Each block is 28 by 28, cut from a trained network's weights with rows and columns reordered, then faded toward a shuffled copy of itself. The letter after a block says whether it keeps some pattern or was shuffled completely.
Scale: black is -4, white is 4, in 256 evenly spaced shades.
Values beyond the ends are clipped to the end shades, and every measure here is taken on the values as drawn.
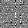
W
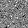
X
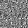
W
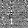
W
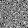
X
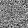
X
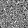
X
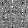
W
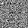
W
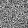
X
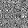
W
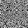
W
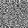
W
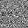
W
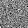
X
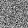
X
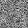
W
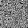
W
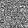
W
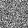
X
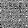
W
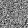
X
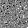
X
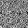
W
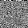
W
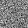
X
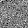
X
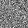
X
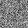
X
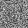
X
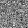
W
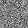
X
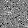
X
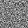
W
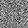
W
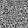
W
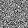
X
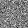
X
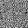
W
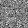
X
